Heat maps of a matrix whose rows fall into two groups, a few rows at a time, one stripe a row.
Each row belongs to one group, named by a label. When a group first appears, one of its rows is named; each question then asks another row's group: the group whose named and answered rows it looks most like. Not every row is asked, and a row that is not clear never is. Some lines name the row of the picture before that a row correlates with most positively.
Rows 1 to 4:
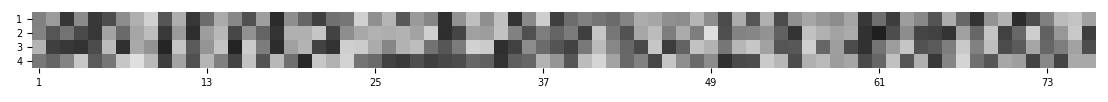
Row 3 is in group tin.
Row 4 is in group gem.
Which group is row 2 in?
tin
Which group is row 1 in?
tin
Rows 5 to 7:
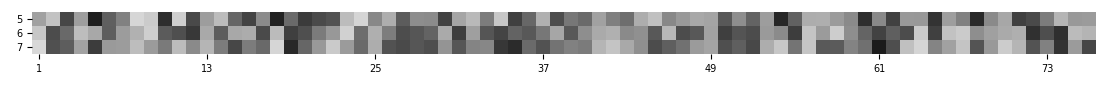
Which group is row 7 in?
gem
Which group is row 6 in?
gem
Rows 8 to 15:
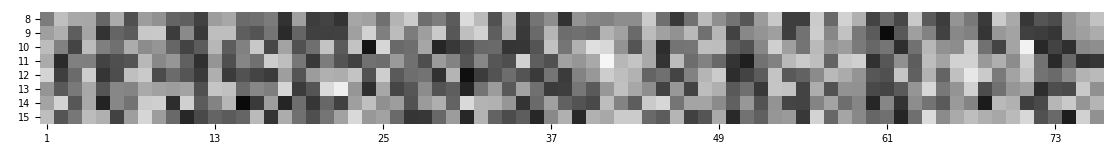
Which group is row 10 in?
gem
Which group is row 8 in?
tin
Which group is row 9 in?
tin
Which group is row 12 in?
gem
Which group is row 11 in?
gem
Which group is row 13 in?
gem
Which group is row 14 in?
tin
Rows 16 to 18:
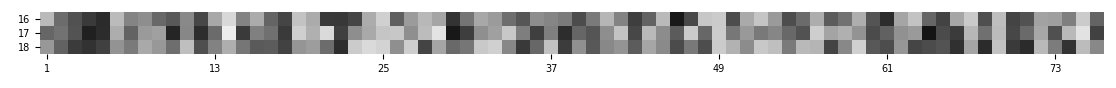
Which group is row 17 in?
tin
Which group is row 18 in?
tin
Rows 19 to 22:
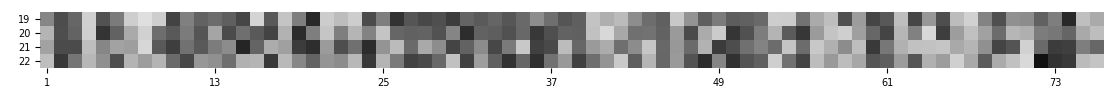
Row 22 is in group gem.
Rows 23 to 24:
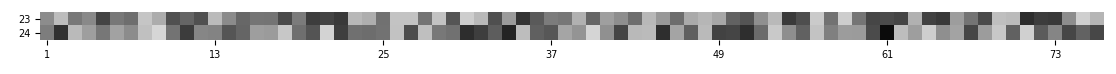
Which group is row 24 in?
gem
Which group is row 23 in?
tin
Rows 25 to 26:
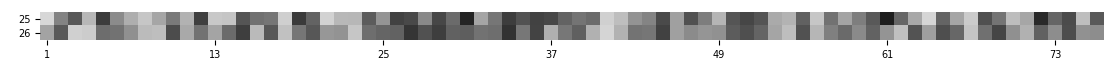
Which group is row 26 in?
gem
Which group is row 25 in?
gem
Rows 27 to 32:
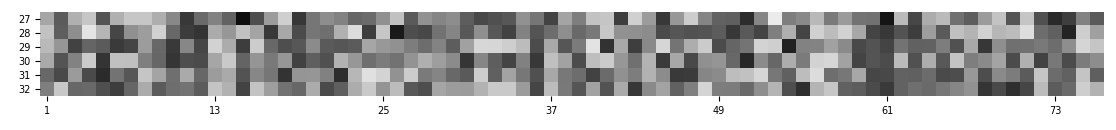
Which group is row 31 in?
tin
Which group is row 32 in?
tin
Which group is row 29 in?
tin
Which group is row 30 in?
gem
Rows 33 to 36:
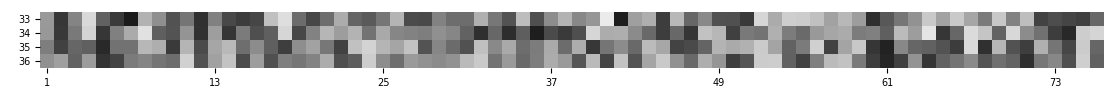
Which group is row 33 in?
gem
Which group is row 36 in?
tin
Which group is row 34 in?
gem
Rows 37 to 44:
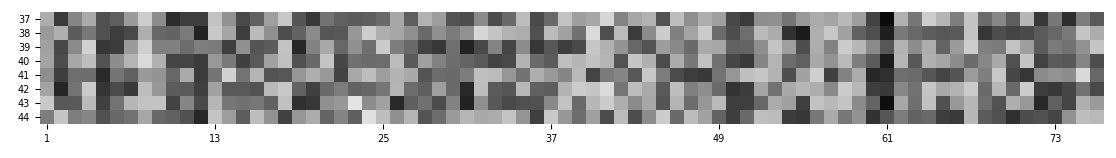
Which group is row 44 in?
tin
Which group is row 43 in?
gem
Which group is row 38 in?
tin
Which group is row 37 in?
gem
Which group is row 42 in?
gem
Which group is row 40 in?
gem
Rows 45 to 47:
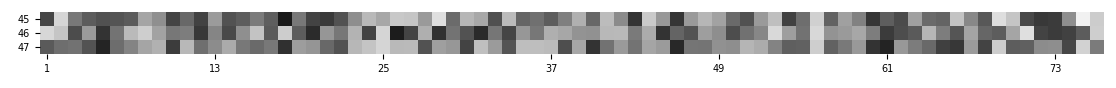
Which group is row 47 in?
tin
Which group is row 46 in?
gem
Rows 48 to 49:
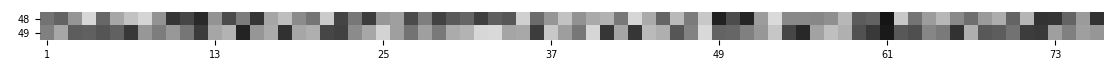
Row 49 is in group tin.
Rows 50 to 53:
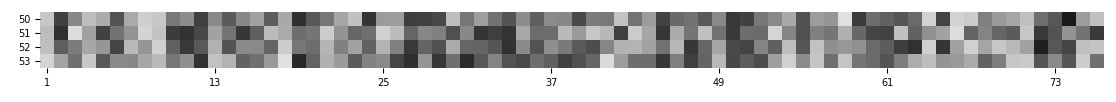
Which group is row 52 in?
gem
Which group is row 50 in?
gem
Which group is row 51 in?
gem
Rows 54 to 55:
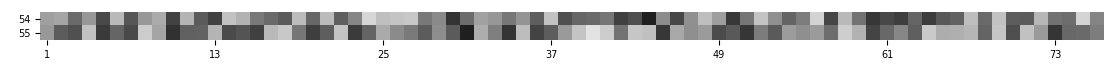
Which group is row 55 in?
gem
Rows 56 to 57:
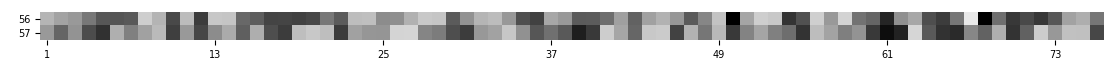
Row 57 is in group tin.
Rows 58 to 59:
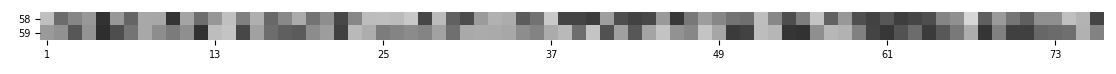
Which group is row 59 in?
tin
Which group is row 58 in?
tin
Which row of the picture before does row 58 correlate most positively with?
57
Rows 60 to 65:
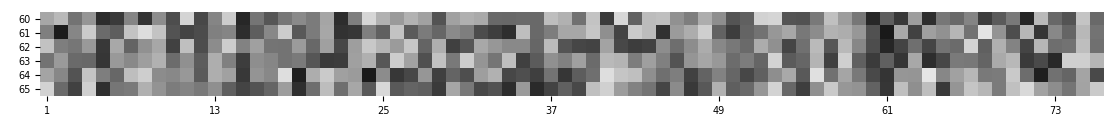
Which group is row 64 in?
gem
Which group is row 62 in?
tin
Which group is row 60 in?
tin
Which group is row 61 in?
gem
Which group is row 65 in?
gem
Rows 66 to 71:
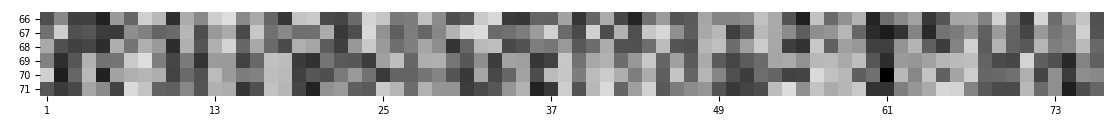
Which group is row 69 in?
gem
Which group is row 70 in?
gem
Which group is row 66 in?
tin
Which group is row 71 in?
gem
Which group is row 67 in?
tin
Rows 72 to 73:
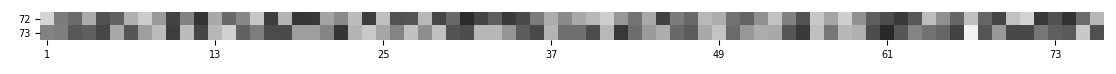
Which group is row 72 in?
gem
